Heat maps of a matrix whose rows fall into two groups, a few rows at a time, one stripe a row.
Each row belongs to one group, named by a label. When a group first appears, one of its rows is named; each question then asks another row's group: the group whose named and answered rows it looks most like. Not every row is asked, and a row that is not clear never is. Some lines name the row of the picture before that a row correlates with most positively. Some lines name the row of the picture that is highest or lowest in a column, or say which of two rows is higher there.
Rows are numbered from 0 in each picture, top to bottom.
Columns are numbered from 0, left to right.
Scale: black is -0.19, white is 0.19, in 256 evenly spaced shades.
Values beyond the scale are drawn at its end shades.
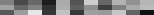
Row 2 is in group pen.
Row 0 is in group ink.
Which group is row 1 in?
ink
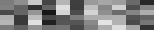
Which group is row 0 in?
pen
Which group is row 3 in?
pen
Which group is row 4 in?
pen
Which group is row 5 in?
pen
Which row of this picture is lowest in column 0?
2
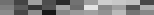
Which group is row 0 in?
pen
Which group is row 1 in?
ink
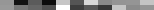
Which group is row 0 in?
ink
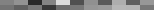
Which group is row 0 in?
ink
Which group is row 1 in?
pen
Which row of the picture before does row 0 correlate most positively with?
1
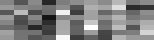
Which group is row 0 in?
pen
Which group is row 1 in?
pen
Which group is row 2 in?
ink
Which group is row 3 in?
pen
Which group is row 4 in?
ink
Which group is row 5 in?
ink
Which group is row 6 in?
ink
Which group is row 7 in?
ink
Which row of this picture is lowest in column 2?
5
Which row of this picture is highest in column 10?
6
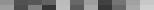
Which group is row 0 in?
ink
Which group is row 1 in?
ink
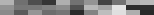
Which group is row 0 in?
ink
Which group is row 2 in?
pen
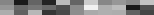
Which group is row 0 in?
ink
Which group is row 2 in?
pen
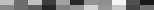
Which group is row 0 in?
pen
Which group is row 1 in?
pen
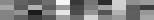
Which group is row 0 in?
ink
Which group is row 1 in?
pen
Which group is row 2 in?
ink
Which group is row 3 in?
ink
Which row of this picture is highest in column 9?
0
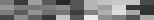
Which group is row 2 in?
pen
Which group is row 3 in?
ink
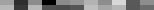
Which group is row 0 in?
pen
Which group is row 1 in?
pen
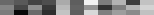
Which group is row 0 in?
ink
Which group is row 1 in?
ink
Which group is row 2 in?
ink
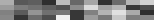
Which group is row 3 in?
ink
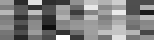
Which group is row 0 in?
pen
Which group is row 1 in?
ink
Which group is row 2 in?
pen
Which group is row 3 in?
ink
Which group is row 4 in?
pen
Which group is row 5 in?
pen
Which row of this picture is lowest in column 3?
5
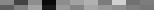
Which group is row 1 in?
pen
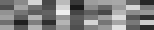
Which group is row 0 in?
pen
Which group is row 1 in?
ink
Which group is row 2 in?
ink
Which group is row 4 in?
ink
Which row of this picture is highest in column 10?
4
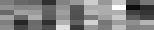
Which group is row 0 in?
pen
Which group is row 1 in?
pen
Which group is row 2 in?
pen
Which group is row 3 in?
pen
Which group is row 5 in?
ink
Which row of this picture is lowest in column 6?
3
